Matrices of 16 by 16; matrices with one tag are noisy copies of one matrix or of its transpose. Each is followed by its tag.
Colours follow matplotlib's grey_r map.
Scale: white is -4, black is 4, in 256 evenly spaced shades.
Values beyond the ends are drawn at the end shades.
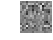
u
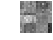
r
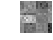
r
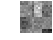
r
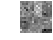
r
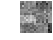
r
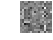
u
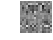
u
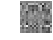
u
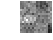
r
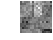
r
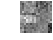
r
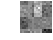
r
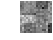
r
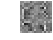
u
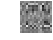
u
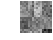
r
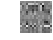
u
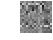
u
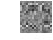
u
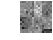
r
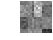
r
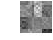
r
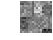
r
